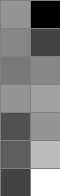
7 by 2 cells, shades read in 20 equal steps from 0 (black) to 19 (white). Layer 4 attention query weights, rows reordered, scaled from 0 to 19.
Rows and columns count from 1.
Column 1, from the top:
11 10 9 11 6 7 5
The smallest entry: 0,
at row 1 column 2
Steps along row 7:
up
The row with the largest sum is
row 7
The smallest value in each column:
5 0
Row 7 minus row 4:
-6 7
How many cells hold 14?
1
